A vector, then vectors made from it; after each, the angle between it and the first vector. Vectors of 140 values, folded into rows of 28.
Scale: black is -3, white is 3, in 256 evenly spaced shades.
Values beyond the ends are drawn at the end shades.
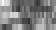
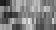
nearly opposite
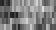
nearly opposite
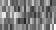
partly aligned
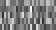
orthogonal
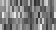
partly aligned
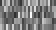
orthogonal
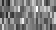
partly opposed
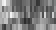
nearly parallel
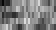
nearly opposite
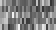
partly aligned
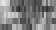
nearly parallel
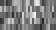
partly opposed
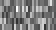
orthogonal
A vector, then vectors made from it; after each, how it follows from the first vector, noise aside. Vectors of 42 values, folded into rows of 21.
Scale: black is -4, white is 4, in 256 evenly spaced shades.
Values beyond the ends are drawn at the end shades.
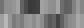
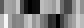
scaled up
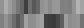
reversed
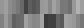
reversed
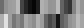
scaled up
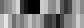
scaled up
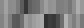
reversed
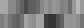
reversed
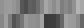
reversed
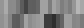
reversed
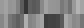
reversed
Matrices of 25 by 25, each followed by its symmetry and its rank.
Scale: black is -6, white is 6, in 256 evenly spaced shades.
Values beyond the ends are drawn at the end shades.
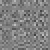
neither, rank three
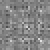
symmetric, rank three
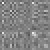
symmetric, rank three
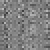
neither, rank three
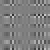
neither, rank one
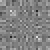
symmetric, rank three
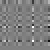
neither, rank one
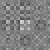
symmetric, rank three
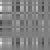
neither, rank one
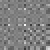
symmetric, rank three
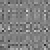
neither, rank three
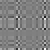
neither, rank one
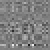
neither, rank three
